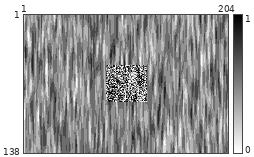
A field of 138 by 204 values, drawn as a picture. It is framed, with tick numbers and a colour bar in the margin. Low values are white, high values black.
The grain runs up and down. There is no overall slope. The centre is the roughest part. The halves do not mirror each other. An odd patch, rougher than its surroundings, sits in the centre.
